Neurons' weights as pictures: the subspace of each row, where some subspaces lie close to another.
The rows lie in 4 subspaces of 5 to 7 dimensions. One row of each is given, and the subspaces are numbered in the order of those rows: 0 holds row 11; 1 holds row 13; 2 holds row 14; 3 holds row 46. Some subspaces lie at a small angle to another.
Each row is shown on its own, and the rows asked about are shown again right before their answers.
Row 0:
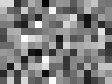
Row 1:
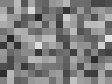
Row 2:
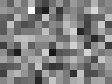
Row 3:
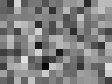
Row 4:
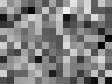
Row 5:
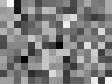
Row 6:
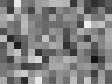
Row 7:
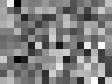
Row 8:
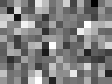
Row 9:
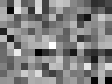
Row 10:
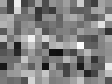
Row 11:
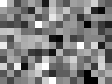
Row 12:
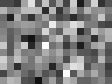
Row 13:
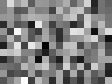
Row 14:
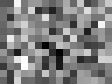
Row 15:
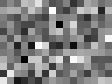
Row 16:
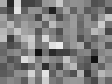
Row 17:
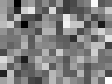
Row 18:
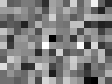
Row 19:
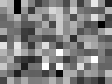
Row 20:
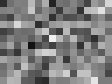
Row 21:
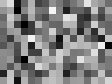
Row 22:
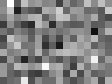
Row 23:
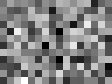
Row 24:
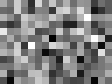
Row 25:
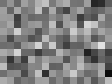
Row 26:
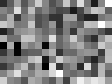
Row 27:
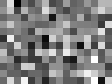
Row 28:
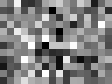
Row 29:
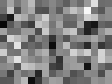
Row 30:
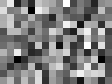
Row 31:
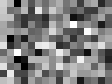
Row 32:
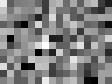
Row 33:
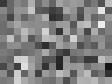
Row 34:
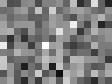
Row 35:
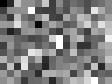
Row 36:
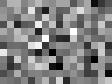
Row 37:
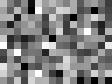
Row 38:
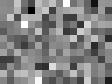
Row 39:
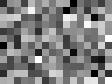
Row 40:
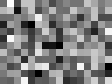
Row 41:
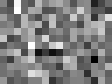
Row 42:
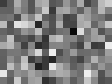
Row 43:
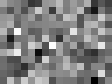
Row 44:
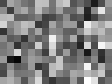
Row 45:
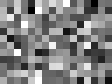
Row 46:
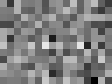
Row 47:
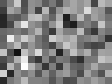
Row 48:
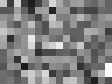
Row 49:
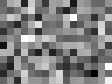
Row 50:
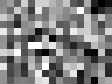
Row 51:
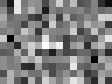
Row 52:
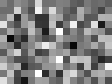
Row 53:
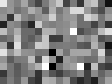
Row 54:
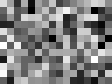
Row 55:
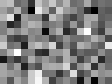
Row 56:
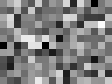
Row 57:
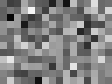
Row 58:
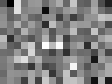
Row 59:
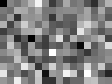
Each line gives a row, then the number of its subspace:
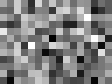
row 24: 2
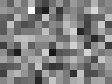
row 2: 2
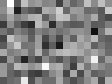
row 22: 1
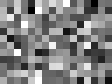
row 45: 0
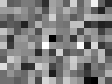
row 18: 3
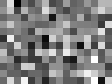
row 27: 0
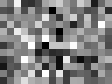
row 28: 1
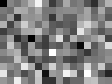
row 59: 1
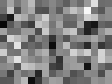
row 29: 2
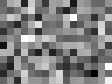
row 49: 0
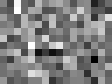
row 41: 1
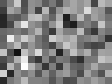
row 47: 0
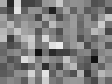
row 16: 1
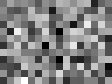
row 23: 1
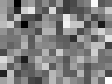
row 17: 0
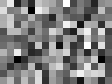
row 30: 0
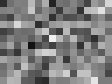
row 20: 2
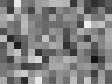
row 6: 0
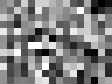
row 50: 2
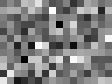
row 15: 1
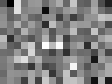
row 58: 3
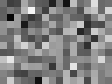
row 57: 0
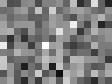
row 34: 1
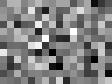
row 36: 2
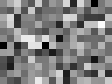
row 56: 2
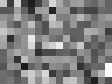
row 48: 1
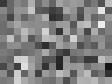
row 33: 1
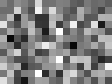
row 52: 1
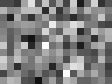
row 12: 2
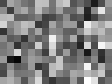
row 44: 3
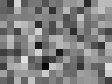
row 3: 2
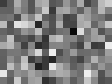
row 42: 2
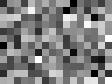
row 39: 0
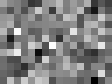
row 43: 1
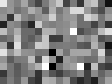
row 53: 1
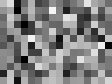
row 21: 2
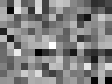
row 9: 0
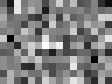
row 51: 3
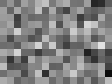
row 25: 2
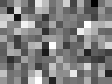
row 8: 2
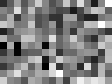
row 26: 1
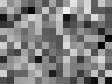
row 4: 0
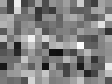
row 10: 2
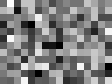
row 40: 1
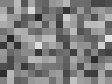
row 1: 3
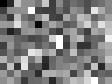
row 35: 0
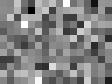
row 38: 0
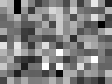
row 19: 1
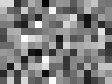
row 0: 0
